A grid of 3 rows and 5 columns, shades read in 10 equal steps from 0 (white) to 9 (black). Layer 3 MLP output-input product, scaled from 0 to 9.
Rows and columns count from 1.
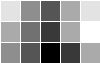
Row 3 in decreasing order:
9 7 6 4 3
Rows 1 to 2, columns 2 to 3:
4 6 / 5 7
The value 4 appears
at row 1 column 2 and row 3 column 1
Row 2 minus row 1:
2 1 1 0 -1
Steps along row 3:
up up down down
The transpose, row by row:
1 3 4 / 4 5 6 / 6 7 9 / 3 3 7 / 1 0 3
